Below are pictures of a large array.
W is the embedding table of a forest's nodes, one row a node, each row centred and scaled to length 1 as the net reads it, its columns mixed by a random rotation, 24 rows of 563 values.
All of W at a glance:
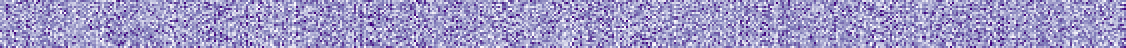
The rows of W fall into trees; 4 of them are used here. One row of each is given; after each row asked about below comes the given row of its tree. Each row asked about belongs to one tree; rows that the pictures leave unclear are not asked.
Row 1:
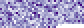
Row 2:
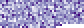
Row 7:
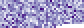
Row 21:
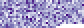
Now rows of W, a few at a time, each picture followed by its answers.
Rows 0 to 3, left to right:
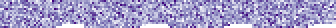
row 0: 21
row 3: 7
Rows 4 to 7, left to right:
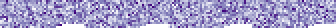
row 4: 2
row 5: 7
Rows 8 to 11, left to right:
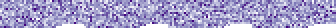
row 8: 21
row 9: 2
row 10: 1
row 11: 7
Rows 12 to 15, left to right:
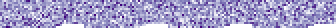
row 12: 21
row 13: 1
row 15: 2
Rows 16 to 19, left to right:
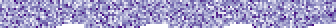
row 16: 7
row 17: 7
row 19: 2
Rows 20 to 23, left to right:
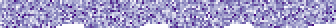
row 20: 7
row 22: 21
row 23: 2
